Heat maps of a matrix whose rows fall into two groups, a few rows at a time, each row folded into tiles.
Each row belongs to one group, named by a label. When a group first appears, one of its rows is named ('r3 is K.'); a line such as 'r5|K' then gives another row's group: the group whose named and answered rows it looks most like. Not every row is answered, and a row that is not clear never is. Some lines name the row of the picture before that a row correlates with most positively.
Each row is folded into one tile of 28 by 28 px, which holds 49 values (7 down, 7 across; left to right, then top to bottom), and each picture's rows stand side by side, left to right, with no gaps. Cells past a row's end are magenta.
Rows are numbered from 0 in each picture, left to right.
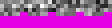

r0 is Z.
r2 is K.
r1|Z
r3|K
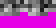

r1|K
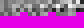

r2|Z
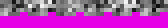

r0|K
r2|Z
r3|K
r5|K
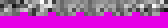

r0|K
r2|Z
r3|Z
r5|Z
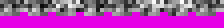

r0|K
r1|K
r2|Z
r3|K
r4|K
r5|Z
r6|Z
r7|K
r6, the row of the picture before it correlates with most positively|1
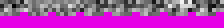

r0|K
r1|Z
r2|Z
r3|K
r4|K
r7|K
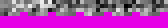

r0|Z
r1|Z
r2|K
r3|K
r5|K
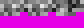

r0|Z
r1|Z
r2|K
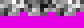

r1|K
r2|Z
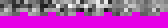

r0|K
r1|K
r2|Z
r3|Z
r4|Z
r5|Z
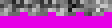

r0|K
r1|K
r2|K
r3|Z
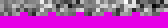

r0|Z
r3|Z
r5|K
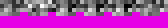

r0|K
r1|Z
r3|K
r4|K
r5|K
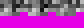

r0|K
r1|K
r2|K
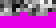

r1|Z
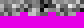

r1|K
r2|Z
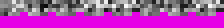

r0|Z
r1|K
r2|K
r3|Z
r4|Z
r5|K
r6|K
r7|Z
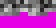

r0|K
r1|K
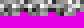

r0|Z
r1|Z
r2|Z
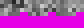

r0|K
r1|Z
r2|Z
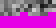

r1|K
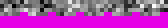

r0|K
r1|K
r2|Z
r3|Z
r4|K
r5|Z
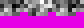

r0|K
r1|Z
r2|K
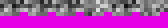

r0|K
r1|K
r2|K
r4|K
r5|Z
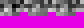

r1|K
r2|K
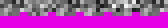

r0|K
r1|Z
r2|K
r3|K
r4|Z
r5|K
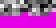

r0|Z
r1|K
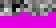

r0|K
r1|Z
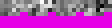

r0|Z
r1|Z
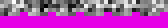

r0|Z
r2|K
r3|Z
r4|Z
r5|Z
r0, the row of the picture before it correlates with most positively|1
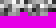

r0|Z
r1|Z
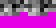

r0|K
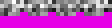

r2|Z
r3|Z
